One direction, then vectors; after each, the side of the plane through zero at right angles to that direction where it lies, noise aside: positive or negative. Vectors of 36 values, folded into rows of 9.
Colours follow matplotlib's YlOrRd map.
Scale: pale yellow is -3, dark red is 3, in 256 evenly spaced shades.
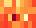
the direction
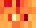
negative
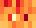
negative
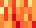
positive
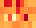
negative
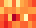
positive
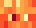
positive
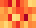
negative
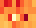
negative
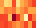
positive
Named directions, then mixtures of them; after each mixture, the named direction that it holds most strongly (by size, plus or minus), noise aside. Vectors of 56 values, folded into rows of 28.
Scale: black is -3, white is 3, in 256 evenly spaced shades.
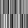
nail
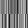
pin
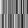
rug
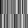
rug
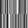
pin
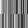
rug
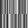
pin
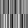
nail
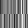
rug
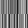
pin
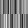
nail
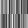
nail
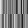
rug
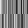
rug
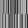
pin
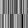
rug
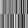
rug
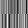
pin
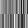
rug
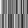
rug
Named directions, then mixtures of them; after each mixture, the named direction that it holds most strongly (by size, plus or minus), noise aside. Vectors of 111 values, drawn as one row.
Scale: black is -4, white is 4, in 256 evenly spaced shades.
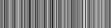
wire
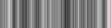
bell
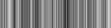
bell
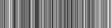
wire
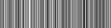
wire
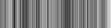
bell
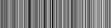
wire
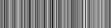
wire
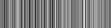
wire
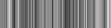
bell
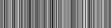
wire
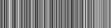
wire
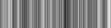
bell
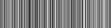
wire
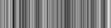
bell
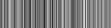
wire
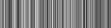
wire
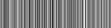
wire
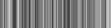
bell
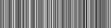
wire
